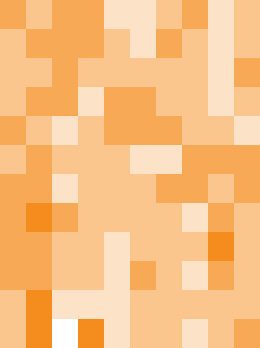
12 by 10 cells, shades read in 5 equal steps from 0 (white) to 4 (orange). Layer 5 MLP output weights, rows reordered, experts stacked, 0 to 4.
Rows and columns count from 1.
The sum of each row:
21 22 21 22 22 22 24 24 23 22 19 21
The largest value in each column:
3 4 3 4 3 3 3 3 4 3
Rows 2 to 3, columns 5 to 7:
2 1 3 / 2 2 2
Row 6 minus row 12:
0 -1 2 -2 1 -1 -1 2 1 0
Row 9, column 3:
2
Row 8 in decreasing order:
4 3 3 3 2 2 2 2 2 1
